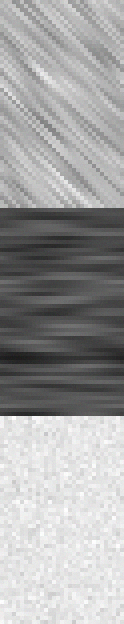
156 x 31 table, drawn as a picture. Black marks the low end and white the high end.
It is made of 3 by 1 panels. Panel 1,1: high, slanting down to the right. Panel 2,1: low, streaked across. Panel 3,1: very high, fine-grained, faint in contrast.
